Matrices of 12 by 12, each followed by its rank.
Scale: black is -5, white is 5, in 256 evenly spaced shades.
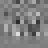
two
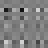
one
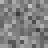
full rank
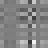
one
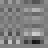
one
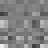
two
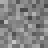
full rank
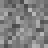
full rank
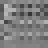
two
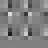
one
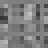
two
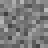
full rank
